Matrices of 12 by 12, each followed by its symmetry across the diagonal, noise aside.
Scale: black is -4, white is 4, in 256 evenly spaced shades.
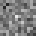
symmetric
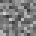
neither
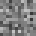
antisymmetric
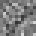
symmetric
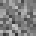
neither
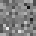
antisymmetric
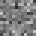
neither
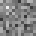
symmetric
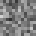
antisymmetric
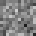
symmetric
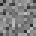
symmetric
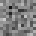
neither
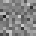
neither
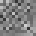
symmetric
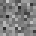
neither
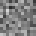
antisymmetric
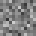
antisymmetric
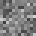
neither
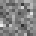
neither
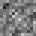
symmetric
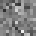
neither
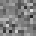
antisymmetric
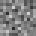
antisymmetric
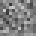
antisymmetric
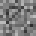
symmetric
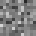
antisymmetric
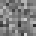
antisymmetric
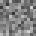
neither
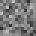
symmetric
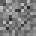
symmetric
